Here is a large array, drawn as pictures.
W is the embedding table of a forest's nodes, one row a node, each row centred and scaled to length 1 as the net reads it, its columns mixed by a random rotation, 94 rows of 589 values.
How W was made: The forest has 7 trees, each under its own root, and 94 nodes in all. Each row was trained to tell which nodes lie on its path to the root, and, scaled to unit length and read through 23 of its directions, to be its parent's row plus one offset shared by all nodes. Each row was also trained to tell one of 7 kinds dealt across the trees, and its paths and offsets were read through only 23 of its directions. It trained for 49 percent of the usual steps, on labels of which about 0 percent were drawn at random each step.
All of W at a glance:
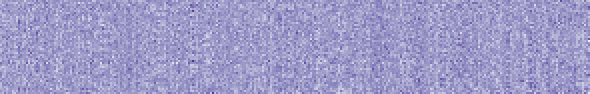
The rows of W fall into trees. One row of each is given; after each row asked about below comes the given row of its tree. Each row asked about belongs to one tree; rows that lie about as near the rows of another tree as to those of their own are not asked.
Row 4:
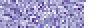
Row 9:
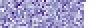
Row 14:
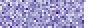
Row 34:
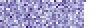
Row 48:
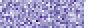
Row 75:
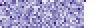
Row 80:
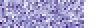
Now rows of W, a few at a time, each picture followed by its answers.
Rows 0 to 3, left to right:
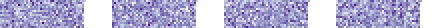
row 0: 9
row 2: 48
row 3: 9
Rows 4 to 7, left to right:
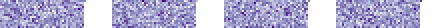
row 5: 4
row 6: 34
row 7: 4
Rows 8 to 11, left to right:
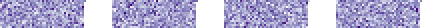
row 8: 4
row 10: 48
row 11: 9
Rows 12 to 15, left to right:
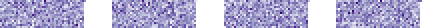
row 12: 48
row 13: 80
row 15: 34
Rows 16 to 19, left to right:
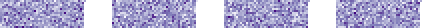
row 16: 4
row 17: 80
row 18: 34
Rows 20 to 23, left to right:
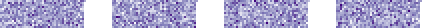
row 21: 34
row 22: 9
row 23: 34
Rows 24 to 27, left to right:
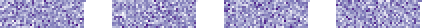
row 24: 48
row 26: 80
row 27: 75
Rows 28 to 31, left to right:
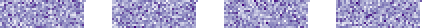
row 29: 4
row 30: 9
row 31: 75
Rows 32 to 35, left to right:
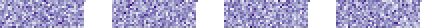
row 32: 48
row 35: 9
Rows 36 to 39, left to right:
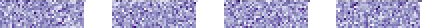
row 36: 9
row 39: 9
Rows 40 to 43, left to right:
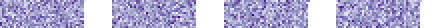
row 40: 80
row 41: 48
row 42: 34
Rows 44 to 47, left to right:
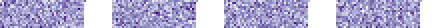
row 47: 9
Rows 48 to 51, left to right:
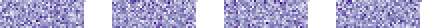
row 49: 75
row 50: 34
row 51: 48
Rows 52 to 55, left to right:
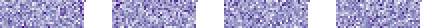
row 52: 34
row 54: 34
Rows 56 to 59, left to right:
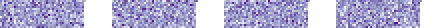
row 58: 48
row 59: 9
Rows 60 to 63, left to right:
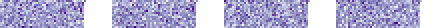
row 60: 9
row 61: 4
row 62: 4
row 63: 9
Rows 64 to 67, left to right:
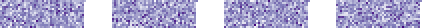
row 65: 75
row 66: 48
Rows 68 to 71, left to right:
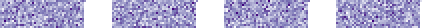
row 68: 14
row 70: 9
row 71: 48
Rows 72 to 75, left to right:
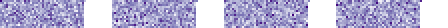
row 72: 4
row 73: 14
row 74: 4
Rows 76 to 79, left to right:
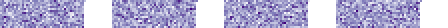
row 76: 34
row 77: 4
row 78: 48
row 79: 75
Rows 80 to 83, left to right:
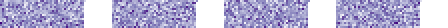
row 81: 75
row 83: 48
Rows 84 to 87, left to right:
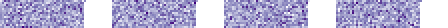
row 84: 9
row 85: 48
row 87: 34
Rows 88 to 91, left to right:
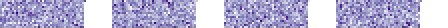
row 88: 34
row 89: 34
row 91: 34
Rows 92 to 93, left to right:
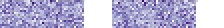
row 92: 48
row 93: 4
